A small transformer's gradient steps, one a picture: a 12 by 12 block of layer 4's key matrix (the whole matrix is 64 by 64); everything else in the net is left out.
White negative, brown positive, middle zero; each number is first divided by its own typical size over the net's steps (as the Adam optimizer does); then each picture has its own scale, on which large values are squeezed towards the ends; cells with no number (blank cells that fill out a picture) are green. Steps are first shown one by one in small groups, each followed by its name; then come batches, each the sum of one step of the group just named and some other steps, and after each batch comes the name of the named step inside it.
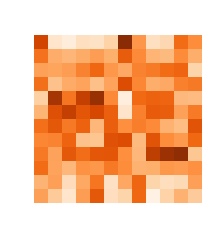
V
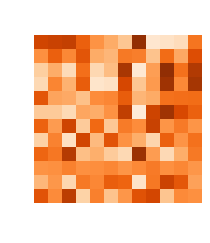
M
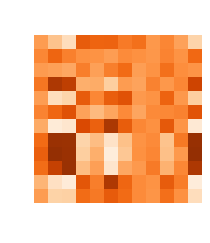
M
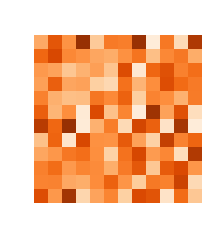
M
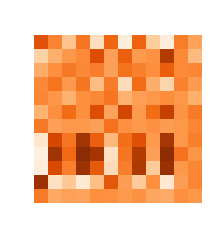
V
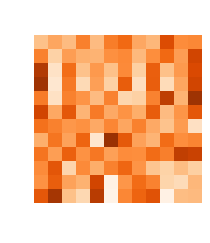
V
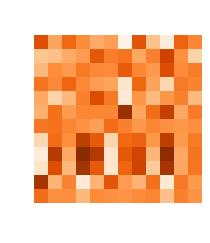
V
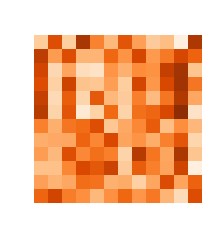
M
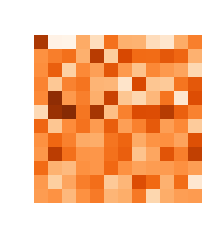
V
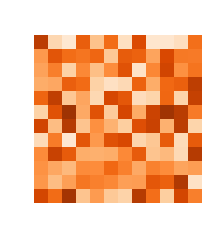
M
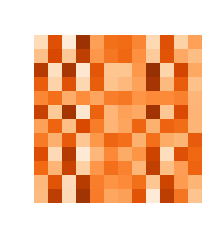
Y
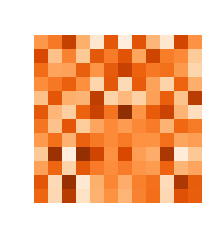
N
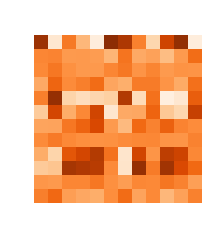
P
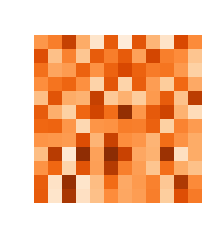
N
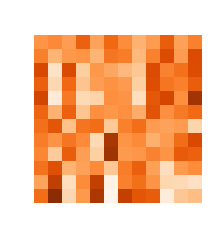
Y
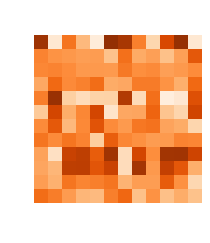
P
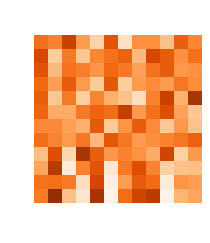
N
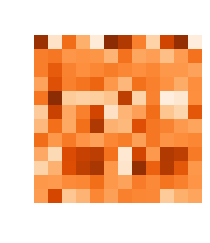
P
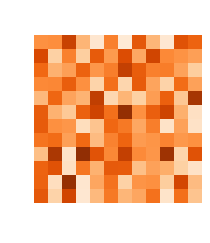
N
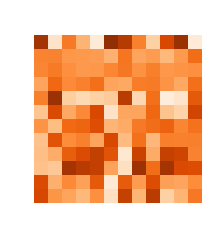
P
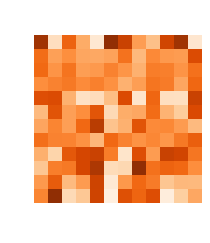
P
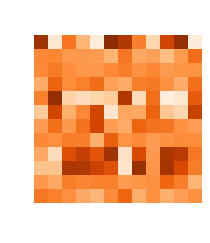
P
